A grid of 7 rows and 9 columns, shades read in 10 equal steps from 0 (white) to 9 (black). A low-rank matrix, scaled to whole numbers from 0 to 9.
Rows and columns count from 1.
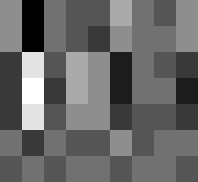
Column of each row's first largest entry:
2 2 6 6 1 2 1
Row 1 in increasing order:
3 4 4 5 5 6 6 6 9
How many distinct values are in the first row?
5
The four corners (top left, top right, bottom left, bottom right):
4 4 6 6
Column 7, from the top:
5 5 5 5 6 6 5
